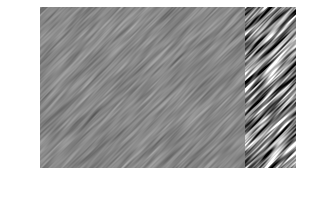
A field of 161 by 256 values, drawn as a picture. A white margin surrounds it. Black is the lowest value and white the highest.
The left part is calmer, up to a seam about 80% of the way across. The halves do not mirror each other. There is no overall slope. The distribution is heavy-tailed on both sides.
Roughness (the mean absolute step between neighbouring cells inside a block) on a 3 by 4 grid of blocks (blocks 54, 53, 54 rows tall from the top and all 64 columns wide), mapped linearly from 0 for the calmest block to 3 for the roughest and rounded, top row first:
0 0 0 3
0 0 0 3
0 0 0 3
